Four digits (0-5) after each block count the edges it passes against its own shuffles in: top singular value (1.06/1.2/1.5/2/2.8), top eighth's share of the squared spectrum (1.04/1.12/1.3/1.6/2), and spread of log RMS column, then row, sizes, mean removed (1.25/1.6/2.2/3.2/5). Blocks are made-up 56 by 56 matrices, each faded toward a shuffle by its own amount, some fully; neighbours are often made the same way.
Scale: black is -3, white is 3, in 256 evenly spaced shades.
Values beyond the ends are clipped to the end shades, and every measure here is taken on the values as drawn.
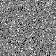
2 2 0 0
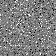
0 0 0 0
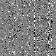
2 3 3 0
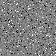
0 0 0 0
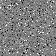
0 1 0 0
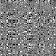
4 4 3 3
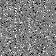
1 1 1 0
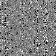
1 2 3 0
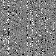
2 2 3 0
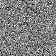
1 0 0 0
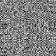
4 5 2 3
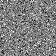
0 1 0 0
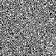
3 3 2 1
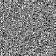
3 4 2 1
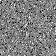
0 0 0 0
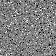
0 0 0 0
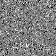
0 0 0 1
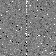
3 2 1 0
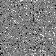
0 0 1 0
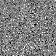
2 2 0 0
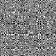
4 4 2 2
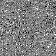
3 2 1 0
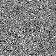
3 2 0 1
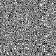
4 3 2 1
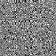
4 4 2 1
